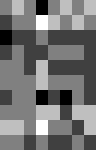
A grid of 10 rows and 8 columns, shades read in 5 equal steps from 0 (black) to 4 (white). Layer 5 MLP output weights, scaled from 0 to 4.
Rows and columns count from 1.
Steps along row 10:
same down up down same up down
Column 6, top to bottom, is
3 2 1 2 1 2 0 1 2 1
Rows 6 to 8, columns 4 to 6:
3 2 2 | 0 1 0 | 3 3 1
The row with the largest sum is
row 9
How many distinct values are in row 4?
2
